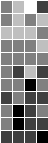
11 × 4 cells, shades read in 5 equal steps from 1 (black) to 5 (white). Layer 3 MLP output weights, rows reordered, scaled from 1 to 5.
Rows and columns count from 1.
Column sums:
32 30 31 29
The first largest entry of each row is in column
3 2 1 4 1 3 1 2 1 1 1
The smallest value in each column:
2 1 1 1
